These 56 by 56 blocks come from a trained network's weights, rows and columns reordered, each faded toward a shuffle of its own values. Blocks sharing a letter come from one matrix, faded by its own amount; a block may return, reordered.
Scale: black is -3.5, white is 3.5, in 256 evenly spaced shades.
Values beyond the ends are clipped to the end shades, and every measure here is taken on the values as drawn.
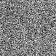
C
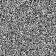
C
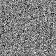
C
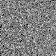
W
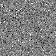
W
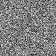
C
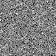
W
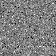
W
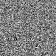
C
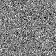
W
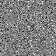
W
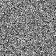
C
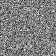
C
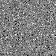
W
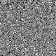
W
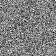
C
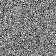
C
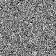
W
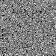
W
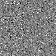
W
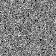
W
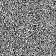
C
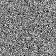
W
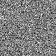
C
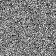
C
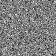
W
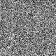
C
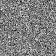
C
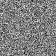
C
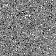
W
